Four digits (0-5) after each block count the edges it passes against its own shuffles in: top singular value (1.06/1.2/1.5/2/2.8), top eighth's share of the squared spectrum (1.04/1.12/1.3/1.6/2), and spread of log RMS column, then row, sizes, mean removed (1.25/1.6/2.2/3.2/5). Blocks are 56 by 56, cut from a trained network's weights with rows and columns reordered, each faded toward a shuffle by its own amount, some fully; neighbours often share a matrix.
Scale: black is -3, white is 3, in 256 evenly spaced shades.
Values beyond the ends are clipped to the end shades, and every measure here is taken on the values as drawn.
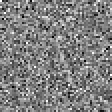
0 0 0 0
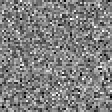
0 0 0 0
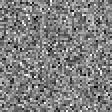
0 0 0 0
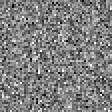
0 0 0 0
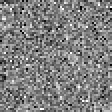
1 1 0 0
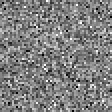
0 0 0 0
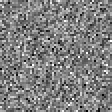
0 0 0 0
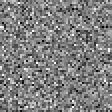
2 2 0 1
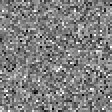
0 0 0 1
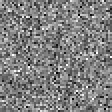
2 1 0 0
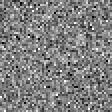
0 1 0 0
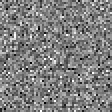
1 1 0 0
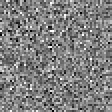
2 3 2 1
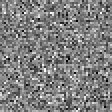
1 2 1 1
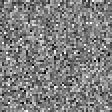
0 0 0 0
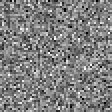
1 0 0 0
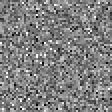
2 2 0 0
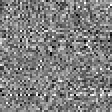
4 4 1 3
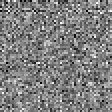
3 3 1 2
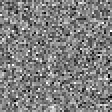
1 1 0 0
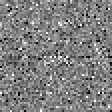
2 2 0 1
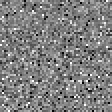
2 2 0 1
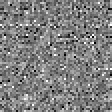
3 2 0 1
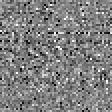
2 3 0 2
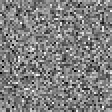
1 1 0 0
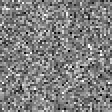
0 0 1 0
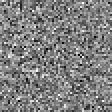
1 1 0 0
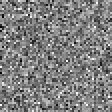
0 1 0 0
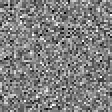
1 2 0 0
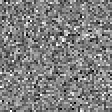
2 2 0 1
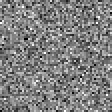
0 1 0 0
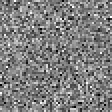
2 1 0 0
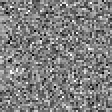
1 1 0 0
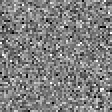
1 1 0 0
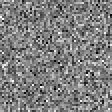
1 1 0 0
